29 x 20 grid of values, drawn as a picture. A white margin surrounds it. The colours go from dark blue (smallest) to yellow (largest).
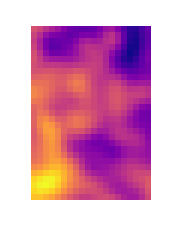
Ninth with the lowest average: top right. Ninth with the highest average: bottom left. Lone odd cells: none. Odd rows or columns: none. Slope: up to the bottom left. Grain: blotchy. Mirror symmetry: none.
